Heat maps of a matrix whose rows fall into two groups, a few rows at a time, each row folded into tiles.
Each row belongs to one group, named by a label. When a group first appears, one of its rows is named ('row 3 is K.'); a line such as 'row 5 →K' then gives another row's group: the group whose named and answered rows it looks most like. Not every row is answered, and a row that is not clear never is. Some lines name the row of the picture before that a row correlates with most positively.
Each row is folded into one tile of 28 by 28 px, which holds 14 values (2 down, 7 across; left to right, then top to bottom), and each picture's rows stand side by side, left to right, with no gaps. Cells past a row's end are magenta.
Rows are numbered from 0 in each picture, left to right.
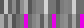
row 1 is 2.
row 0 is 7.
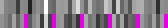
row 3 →7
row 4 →7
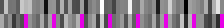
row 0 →7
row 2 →7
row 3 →2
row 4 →2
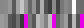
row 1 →7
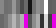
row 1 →2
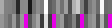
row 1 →2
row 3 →2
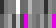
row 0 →2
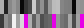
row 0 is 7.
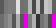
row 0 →2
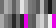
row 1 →7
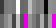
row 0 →2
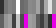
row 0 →2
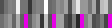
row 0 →2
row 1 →2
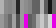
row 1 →7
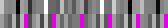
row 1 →2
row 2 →7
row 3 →2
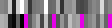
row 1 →2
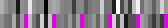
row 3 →2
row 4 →7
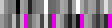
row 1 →2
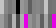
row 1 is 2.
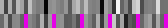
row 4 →7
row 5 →2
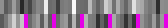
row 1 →2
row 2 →2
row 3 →7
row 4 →7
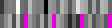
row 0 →2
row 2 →7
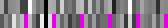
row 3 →7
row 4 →2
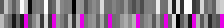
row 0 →7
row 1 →2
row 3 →2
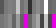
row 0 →2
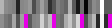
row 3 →2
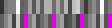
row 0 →2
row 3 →2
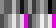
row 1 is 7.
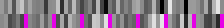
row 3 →7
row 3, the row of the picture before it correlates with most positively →0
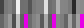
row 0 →2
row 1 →2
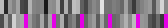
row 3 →2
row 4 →7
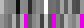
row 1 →2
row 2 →7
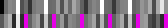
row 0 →2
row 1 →2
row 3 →2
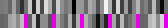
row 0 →7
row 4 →7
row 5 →7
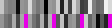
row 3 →7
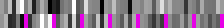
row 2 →2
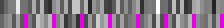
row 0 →2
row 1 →7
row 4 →7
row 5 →2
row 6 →7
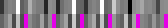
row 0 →2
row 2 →2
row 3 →2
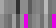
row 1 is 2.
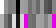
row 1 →7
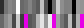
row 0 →2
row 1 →7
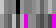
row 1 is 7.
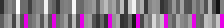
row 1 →2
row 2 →2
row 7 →7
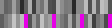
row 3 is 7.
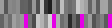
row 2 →7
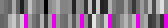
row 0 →7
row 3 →7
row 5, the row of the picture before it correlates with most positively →3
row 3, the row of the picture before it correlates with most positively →1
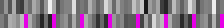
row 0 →7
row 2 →2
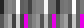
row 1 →2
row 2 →2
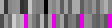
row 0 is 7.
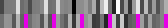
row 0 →2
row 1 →2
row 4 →7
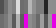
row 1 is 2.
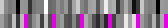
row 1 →2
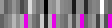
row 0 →7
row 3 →2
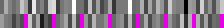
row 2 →2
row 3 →7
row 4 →2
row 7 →7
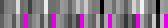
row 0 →2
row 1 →2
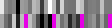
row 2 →7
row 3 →2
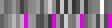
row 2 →7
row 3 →2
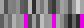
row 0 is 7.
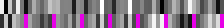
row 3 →2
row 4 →2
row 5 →7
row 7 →7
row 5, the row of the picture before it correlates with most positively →0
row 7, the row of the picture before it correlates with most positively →0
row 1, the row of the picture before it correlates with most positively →2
